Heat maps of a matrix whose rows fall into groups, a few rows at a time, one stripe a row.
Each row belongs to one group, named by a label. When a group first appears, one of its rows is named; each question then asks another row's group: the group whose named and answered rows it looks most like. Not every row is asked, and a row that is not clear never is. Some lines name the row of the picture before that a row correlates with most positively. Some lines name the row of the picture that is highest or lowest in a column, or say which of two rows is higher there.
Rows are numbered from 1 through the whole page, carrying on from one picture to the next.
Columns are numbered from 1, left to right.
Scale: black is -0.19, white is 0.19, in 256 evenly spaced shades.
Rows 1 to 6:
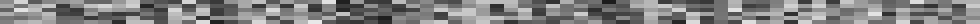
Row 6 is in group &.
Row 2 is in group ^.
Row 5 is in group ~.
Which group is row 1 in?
~
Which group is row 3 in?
^
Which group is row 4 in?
&
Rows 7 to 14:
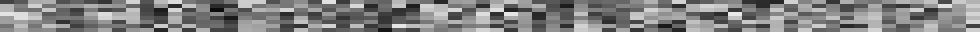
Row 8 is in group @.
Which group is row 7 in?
~
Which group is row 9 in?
&
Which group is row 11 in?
^
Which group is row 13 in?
@
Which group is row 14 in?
&
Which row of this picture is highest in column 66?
9
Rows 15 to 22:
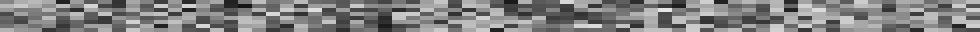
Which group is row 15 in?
&
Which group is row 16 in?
@
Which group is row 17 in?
&
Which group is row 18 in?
@
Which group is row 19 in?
~
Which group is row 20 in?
~
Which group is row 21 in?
&
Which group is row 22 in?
^
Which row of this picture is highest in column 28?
16
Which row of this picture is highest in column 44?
17
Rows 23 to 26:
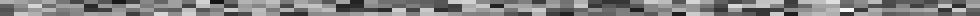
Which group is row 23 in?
&
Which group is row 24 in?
^
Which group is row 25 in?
~
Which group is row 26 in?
@
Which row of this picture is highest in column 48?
23
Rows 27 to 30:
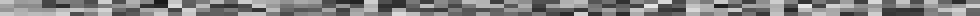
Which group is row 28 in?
&
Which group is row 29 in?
@
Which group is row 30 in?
@
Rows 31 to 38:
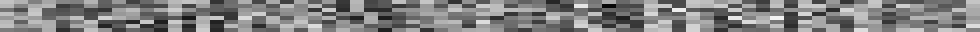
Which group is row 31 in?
@
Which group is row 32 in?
&
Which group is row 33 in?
~
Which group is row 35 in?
^
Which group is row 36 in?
&
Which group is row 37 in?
&
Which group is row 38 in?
&
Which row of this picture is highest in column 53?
35
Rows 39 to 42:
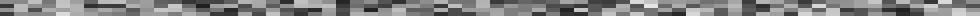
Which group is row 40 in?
~
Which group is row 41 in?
@
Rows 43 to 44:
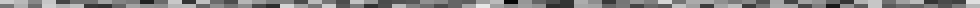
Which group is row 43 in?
&
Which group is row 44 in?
~
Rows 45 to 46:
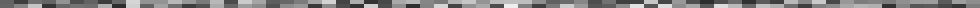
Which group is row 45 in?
~
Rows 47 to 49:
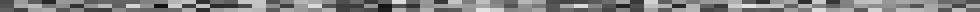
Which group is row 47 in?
~
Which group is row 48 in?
&
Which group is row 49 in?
~
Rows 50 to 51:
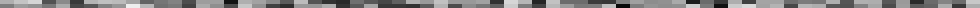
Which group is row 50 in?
^
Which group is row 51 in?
^
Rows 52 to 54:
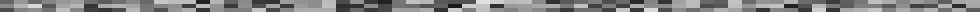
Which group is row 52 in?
~
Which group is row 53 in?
^
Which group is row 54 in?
~
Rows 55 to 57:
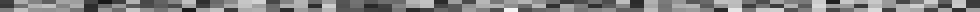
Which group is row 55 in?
~
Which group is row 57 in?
^
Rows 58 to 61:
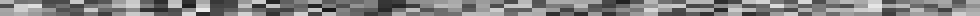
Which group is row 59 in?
^
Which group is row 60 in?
&
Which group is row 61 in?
~
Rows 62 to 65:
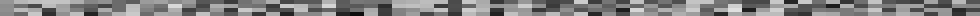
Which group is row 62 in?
@
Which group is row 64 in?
^
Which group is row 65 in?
^
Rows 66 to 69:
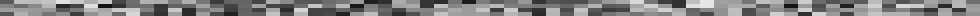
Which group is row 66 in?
@
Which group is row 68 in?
^
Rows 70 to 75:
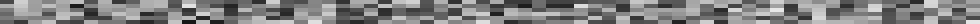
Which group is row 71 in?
@
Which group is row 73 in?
^
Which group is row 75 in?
&
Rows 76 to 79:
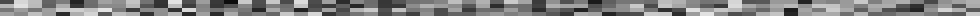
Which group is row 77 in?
^
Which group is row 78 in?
@
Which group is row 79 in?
&
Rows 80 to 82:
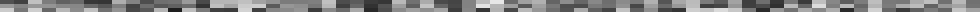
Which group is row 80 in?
~
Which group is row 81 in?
~
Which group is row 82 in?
@
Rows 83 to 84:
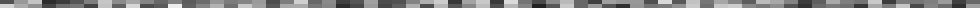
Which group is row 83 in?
^
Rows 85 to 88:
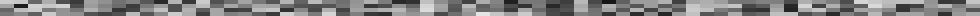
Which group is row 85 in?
&
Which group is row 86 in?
@
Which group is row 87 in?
@
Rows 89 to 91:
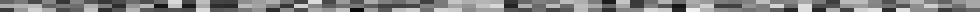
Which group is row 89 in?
&
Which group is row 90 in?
&
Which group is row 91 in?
&
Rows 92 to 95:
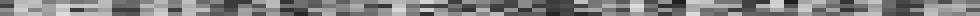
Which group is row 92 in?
@
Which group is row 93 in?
@
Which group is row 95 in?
@
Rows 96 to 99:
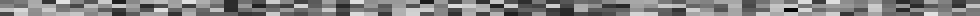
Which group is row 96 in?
@
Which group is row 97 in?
^
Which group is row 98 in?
@
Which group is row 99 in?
@
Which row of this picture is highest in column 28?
96
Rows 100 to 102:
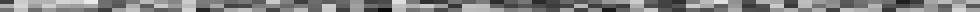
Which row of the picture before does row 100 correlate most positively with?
99
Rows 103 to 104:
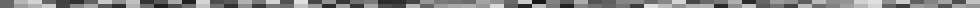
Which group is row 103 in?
^
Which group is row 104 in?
&
